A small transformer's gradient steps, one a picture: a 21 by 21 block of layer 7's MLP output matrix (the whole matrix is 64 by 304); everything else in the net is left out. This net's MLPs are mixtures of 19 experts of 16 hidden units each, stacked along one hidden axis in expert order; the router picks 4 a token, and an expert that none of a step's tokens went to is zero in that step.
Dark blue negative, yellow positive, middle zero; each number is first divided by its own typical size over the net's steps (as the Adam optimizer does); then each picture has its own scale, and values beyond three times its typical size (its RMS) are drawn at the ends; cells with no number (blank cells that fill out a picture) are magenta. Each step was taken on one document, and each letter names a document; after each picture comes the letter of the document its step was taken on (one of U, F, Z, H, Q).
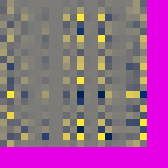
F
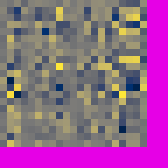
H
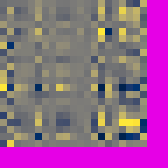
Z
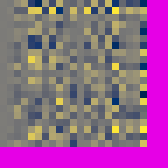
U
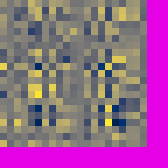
U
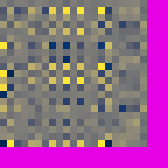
Z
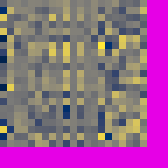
Z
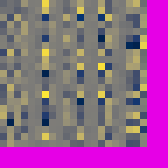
F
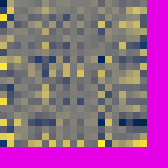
Z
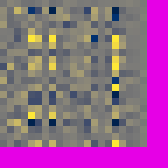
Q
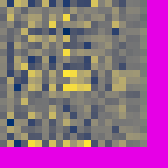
H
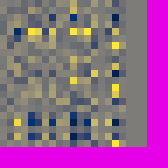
Q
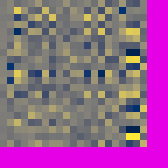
H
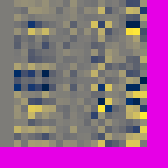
U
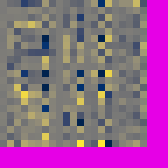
F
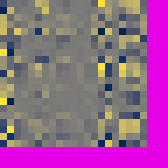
Z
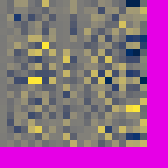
U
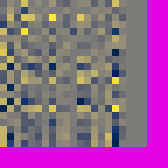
Q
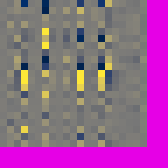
F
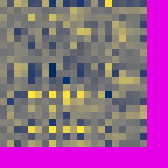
H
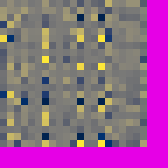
F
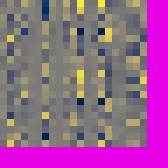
F
